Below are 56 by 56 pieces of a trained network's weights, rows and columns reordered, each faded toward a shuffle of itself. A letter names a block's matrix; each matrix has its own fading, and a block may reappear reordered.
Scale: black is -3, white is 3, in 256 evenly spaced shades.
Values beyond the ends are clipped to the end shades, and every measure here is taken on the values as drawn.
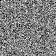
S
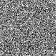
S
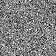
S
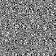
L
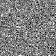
L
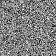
S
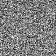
S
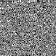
L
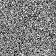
S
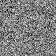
S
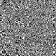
L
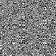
L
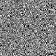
L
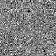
L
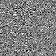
L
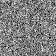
S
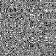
L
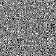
L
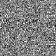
L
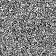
S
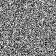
S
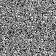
S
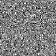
L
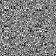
L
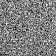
S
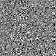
L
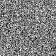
S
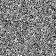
S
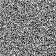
S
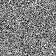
S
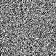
S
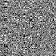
L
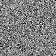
S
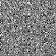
L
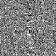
L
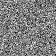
S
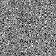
L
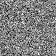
S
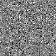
L
